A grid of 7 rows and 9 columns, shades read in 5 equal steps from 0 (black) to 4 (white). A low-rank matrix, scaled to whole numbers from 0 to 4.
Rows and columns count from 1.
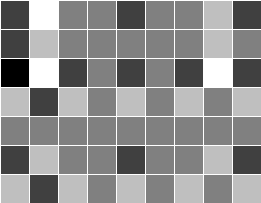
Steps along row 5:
same same same same same same same same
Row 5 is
2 2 2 2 2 2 2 2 2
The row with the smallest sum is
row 3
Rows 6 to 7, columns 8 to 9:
3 1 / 2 3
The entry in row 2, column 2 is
3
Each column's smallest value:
0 1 1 2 1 2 1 2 1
